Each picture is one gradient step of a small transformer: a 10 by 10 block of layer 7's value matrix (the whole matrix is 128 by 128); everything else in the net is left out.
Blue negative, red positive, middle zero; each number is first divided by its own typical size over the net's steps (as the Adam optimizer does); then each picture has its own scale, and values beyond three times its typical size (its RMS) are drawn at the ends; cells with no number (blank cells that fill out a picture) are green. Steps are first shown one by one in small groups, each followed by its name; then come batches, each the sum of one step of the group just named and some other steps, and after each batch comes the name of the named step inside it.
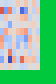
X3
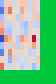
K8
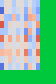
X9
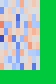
K8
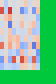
X3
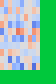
X3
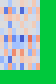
X3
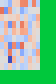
X3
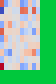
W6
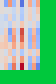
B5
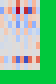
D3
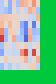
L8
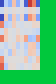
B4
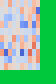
L8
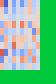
W6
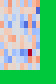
L8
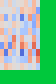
L8
